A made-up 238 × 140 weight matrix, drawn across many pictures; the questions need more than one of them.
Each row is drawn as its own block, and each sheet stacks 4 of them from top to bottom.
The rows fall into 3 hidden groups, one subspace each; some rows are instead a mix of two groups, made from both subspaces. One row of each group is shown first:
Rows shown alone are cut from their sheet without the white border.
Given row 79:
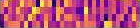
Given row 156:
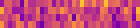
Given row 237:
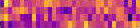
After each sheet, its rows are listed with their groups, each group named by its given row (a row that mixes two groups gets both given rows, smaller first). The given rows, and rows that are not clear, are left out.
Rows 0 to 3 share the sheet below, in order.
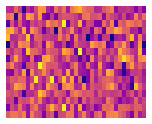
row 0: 79
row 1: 156
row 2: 79
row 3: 79
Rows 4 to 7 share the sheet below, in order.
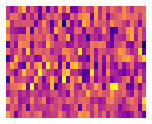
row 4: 79
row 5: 156
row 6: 79
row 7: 156
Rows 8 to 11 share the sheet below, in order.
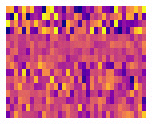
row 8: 79
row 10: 79
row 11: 156
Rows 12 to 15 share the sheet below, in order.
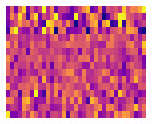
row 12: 237
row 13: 156
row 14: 237
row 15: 79 and 237
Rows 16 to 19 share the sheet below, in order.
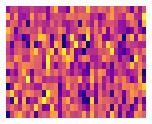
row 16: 156
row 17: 79 and 237
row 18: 79 and 156
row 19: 79
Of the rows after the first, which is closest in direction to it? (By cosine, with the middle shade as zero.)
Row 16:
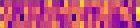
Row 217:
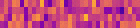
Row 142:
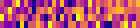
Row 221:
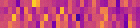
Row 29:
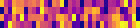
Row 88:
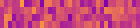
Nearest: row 88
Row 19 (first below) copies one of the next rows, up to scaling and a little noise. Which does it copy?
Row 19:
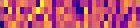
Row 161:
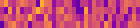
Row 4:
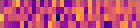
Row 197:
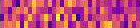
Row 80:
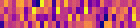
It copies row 161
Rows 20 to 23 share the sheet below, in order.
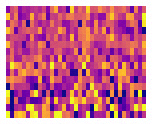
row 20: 156
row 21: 79 and 156
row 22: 237
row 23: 237
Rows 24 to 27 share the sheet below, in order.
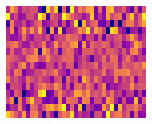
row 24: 79 and 156
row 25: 237
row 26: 79
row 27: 79
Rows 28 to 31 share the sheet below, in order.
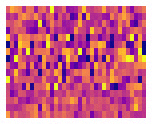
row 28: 237
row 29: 156
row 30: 79
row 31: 237
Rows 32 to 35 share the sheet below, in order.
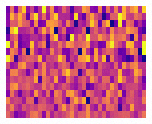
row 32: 237
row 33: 156
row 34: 237
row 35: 237
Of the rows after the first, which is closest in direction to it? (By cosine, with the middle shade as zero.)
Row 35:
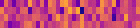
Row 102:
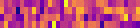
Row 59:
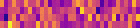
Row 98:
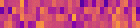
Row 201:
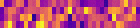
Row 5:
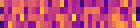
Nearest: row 102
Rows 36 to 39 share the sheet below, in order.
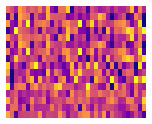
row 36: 156
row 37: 156
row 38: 237
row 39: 156
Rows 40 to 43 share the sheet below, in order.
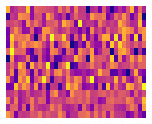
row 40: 156
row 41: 237
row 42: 156
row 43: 156
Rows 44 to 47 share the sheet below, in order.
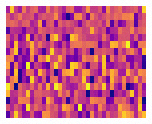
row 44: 79 and 237
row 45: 156
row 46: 156 and 237
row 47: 156
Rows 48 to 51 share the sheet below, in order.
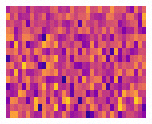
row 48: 156
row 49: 79
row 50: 79
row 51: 237
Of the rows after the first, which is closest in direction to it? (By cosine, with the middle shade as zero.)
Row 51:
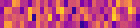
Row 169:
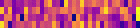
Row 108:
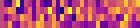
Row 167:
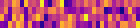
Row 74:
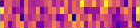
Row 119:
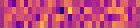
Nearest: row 108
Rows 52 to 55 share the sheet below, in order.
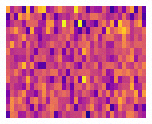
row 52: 79 and 156
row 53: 79
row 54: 79
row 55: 237
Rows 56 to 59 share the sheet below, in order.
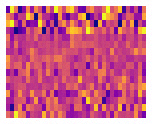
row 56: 237
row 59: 237
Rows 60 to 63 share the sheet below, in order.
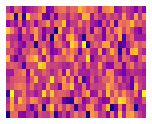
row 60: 79
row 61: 237
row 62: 79
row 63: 237
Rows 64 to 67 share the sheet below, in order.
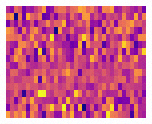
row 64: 79
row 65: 237
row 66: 237
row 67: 79
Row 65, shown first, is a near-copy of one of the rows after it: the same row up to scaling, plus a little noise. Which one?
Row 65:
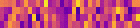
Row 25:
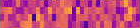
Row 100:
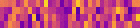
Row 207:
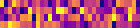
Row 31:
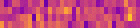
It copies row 100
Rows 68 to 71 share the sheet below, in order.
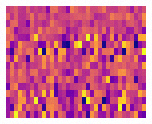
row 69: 237
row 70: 237
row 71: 237
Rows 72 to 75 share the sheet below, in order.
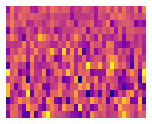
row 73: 79
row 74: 156
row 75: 156
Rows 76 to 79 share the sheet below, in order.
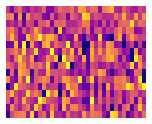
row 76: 79
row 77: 79
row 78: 156
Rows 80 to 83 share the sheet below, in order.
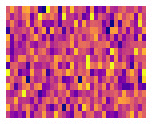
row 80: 79
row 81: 237
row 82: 156
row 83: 79
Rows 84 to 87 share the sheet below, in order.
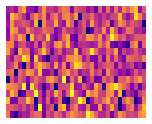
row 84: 237
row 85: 156
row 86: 79
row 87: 237
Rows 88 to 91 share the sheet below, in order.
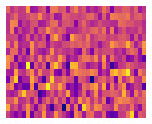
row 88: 156 and 237
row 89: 156
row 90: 156
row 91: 79
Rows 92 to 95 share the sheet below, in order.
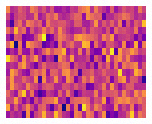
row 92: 237
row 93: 79
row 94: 237
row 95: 79
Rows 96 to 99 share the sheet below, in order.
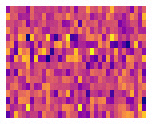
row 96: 156
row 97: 156
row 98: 156
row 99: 156
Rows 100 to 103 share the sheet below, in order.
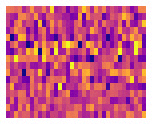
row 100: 237
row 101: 237
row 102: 79 and 156
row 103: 156
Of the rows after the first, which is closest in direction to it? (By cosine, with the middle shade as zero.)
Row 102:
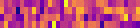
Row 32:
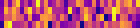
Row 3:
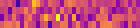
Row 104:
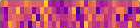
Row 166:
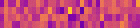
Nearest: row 3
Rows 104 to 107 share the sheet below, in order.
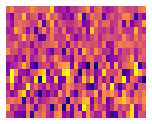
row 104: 79 and 237
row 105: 79
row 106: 237
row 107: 79
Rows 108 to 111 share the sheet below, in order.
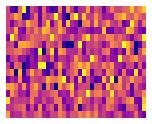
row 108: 79 and 237
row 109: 237
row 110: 79
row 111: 156 and 237
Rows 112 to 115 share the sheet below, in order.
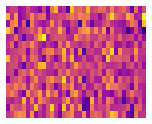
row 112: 156
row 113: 79
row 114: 79
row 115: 79
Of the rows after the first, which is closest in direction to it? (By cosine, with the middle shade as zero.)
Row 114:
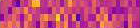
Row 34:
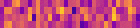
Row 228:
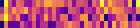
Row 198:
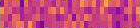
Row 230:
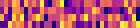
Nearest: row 34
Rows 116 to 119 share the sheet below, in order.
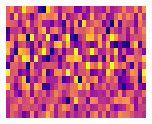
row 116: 79
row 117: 156
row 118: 156
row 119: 156 and 237
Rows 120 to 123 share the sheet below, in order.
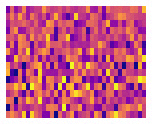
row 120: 237
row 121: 156
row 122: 79 and 237
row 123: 79
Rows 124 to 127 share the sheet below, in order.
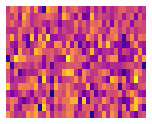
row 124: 79
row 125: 79 and 156
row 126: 237
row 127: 237
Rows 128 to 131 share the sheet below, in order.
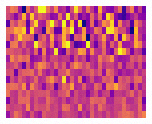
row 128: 79
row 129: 237
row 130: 79
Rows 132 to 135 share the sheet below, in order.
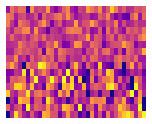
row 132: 156
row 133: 237
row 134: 79
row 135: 156
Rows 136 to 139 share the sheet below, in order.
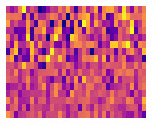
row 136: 79
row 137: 156
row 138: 79
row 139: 156
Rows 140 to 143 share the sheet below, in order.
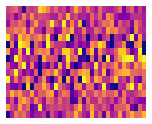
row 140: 79
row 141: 156
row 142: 79
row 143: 156 and 237
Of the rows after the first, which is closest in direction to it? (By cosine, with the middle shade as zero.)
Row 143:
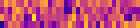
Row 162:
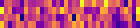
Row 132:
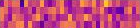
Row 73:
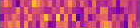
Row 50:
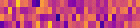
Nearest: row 132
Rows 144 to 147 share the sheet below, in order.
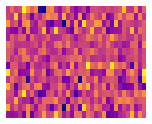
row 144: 79
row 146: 156
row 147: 79
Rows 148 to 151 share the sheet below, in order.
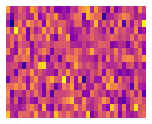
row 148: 237
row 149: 156
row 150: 79
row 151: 237
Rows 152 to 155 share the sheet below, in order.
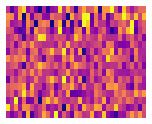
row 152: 79
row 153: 79
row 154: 79
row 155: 79
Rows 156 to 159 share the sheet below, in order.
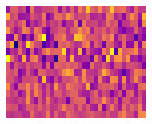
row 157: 79
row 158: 237
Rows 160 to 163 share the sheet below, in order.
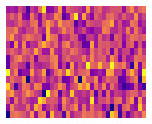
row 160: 79 and 237
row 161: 79
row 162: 156
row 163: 79
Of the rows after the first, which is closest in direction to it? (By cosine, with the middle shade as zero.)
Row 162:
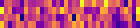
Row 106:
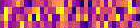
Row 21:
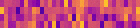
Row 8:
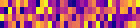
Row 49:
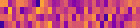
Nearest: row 21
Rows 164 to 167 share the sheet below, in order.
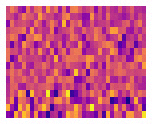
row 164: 79
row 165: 79 and 237
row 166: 237
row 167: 156
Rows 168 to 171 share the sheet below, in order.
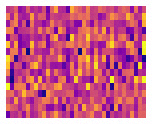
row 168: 156
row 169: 156
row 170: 237
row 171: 79
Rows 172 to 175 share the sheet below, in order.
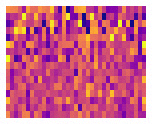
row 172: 79 and 237
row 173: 79 and 156
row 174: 237
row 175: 156
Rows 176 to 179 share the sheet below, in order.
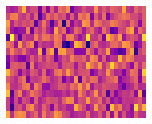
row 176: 79
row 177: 237
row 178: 156
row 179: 237
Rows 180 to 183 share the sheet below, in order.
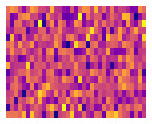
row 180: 237
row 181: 237
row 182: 156
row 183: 79
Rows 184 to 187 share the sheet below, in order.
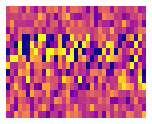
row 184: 79 and 237
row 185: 79
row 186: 156
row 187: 156
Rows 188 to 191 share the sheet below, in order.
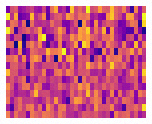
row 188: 156
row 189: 79
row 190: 156
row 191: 237
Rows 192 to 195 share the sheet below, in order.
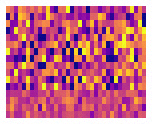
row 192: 156
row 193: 79
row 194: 79
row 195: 237
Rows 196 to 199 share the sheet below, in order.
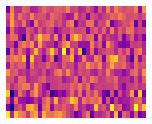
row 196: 237
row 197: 79
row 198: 156
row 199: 237
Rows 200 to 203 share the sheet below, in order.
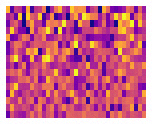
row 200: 79 and 156
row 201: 156 and 237
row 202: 237
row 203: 79 and 237
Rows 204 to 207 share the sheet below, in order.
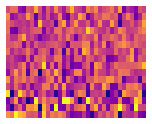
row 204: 237
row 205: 79
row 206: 79 and 237
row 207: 237
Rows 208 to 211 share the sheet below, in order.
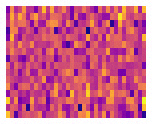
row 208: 237
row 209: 237
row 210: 237
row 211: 156
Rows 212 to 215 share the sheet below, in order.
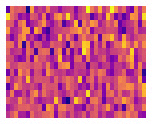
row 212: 156
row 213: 79
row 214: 156
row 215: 237
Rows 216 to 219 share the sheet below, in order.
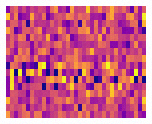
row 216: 156
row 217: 156
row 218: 79 and 237
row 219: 156
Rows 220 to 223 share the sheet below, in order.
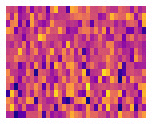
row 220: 156
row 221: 79
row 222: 237
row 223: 237
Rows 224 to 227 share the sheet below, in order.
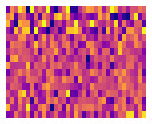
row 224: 156
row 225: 237
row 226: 156
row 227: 79 and 156
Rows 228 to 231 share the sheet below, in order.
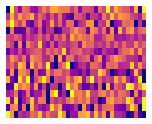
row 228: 237
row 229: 79
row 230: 156
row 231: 156
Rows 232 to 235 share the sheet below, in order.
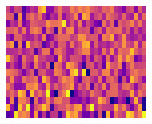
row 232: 79
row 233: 79
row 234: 237
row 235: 156
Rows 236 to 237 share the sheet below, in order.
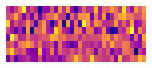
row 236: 79
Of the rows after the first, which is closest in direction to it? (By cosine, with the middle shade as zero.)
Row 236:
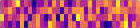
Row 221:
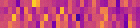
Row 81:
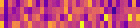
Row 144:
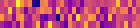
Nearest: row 144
